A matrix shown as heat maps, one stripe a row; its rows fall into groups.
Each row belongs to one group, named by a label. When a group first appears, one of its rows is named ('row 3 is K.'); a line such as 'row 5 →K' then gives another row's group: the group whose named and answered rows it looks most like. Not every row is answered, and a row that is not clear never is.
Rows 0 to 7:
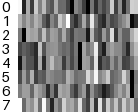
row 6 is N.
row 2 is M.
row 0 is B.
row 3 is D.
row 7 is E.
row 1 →N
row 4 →D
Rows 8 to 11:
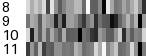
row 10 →B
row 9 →N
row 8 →E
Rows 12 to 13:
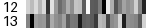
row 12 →E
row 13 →M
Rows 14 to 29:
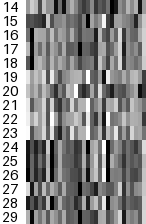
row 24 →D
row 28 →D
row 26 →D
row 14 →N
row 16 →M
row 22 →E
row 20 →N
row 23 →E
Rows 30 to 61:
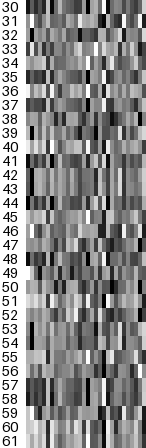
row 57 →D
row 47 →N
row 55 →E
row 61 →E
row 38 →N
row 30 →D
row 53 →M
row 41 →D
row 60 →E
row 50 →N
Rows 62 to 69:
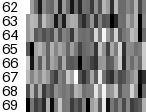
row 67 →N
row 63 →N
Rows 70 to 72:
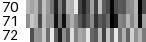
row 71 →N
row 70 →N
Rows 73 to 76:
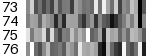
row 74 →N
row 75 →E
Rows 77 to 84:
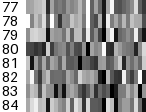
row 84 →E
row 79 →E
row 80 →D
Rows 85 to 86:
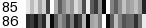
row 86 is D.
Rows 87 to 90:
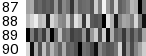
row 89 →D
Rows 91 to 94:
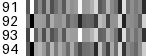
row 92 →M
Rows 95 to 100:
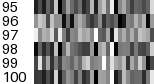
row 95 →D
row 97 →E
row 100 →D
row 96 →N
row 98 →D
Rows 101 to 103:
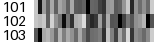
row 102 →N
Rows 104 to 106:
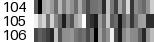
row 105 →N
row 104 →M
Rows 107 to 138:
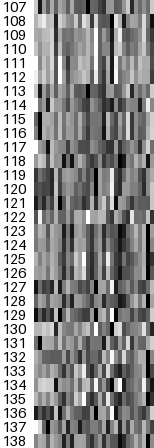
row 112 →E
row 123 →N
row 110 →E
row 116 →M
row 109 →E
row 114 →B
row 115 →M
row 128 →N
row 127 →D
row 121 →D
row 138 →N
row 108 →E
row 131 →M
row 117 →B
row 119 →D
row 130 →E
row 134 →E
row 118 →N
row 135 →N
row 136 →D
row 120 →D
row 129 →D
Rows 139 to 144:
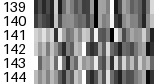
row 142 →N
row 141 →E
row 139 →D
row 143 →E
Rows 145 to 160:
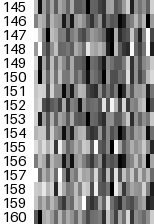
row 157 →E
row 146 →N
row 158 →E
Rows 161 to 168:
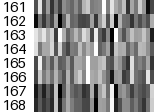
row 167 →D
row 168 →D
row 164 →E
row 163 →E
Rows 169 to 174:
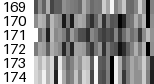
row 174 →E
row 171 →B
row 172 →N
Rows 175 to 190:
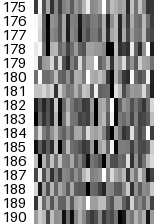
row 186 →M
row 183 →D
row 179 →E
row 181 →E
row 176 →B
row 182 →D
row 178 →B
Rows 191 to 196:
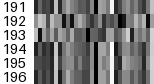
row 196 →D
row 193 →M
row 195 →D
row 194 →D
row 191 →D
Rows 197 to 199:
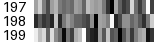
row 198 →D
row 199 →N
